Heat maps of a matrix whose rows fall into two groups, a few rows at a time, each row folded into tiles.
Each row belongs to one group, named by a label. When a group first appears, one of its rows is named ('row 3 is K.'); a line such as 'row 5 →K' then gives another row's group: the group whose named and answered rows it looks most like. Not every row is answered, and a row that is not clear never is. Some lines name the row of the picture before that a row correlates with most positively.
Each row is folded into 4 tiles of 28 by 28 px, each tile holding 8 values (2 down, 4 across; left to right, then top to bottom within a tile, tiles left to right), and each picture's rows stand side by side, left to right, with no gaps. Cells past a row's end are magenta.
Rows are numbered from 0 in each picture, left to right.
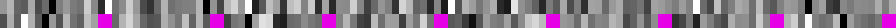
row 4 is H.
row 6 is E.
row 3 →H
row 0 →E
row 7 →E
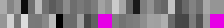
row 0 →E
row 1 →E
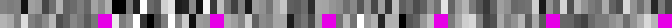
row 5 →H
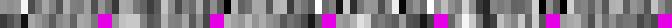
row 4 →H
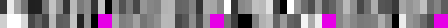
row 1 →E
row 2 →H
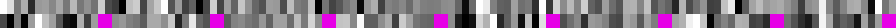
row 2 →H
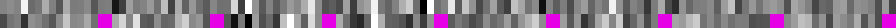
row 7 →H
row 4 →H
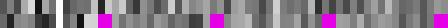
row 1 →E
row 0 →E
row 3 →E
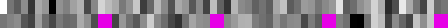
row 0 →H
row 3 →H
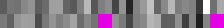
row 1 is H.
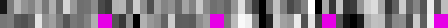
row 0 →H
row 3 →H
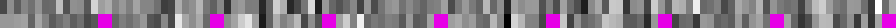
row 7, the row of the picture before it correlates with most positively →3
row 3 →E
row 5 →E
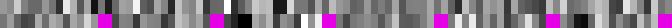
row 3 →E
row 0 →H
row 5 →H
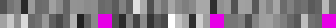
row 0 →E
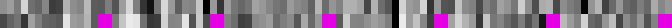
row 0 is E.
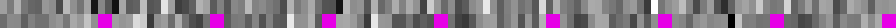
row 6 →E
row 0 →H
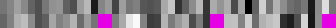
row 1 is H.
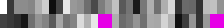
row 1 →E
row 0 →H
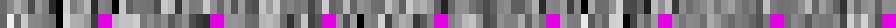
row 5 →E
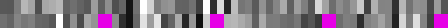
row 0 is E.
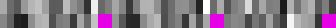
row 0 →H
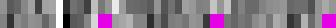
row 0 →E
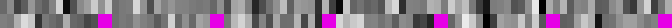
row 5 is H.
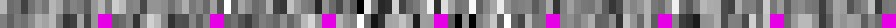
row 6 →H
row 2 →H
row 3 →E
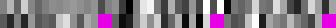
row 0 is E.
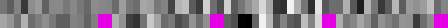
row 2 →H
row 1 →H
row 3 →E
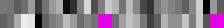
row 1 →H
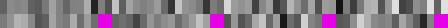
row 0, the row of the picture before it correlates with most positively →1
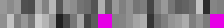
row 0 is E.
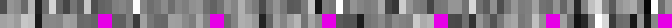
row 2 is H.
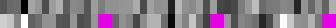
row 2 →E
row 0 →E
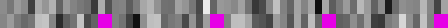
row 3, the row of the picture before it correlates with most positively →2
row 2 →H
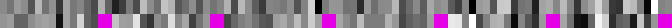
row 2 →H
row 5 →H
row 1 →E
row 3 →E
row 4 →E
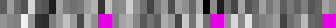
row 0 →E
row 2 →E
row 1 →H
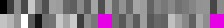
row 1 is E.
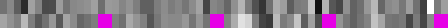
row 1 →H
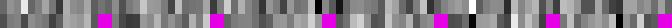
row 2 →H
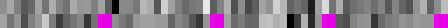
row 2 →E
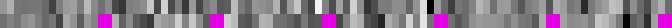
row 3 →H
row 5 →E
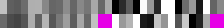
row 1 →E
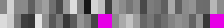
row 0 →H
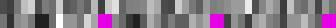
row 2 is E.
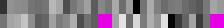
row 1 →E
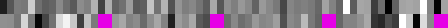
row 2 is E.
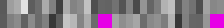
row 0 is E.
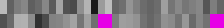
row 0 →H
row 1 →H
